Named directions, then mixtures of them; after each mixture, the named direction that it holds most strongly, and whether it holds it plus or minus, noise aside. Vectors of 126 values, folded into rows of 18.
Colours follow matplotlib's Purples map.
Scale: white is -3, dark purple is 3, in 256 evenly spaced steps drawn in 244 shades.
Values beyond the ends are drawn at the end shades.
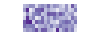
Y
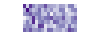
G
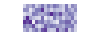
Y, plus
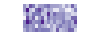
Y, plus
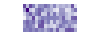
G, plus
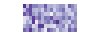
G, plus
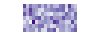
Y, minus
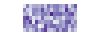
G, minus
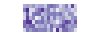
Y, plus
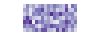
Y, plus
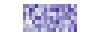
Y, minus
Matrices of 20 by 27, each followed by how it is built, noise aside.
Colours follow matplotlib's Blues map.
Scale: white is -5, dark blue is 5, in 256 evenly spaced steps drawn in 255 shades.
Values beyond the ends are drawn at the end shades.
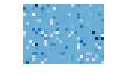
sparse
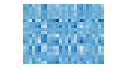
low rank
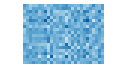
low rank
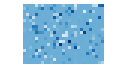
sparse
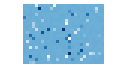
sparse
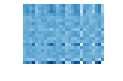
low rank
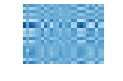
low rank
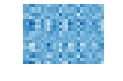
low rank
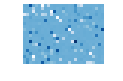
sparse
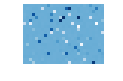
sparse
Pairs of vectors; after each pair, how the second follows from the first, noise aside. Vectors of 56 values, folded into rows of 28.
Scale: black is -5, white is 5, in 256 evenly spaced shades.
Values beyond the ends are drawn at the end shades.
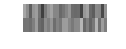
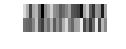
scaled up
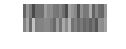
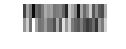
scaled up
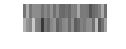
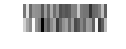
scaled up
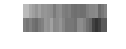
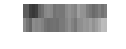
reversed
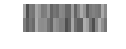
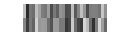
scaled up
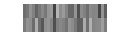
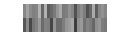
reversed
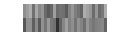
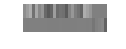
partly zeroed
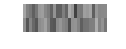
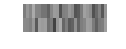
reversed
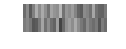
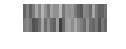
copied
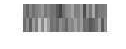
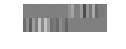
partly zeroed
